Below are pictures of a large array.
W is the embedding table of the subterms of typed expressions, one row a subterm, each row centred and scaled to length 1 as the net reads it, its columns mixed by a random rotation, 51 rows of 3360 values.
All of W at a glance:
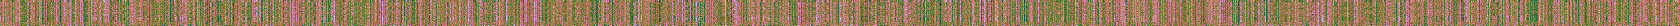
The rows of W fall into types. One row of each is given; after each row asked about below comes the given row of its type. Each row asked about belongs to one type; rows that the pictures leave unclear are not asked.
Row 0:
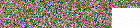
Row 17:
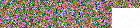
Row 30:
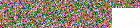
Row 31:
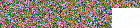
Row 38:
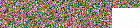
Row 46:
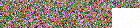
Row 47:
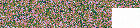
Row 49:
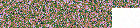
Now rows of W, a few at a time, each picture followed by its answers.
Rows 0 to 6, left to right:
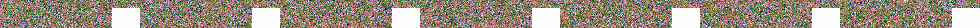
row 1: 31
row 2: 31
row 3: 17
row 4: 30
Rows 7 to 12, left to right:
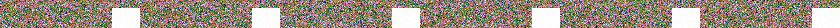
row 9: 47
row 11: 46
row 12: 38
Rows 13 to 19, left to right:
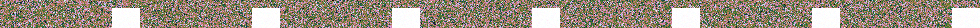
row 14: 17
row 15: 38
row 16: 0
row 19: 31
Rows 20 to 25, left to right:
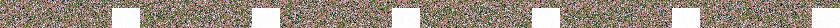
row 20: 38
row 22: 30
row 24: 38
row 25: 47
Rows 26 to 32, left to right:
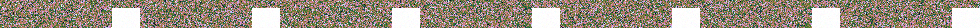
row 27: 0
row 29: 31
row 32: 17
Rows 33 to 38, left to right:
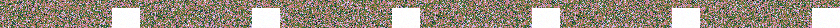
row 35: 49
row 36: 30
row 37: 30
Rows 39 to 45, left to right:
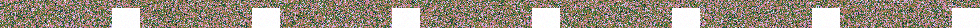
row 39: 30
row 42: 17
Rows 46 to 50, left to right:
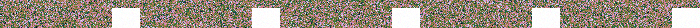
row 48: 17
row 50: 46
